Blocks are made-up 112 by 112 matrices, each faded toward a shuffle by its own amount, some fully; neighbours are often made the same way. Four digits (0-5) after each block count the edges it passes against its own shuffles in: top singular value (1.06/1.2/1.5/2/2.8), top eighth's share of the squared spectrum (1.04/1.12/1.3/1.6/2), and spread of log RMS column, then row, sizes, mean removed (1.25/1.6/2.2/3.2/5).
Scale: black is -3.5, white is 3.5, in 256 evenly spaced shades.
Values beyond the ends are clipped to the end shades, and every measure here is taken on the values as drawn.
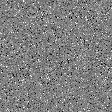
2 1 0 0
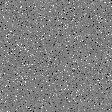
0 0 0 0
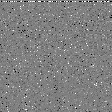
4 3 0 1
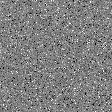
0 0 0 0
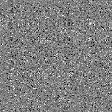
4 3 2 2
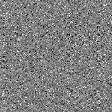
4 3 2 1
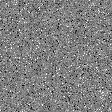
2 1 0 0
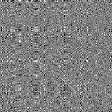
5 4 3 3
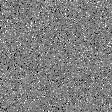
0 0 0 0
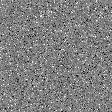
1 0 0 0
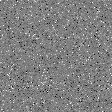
1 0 0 0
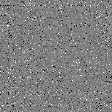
2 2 2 2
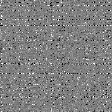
2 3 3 3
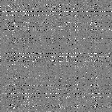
3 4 3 4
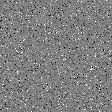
0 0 0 0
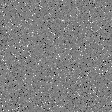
0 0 0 0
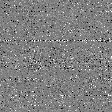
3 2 1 3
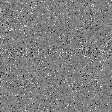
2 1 1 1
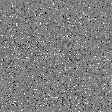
1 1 1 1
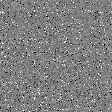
0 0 1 1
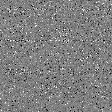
1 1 1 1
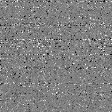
2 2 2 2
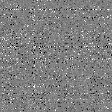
2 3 2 3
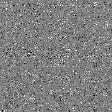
2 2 2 2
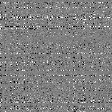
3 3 3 4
